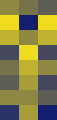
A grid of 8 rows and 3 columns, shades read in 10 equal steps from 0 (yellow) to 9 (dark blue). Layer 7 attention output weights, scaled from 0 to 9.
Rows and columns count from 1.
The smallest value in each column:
0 0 0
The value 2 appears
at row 3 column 1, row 3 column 3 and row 5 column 2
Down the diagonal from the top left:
4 9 2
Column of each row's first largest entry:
3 2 2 1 1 3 3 3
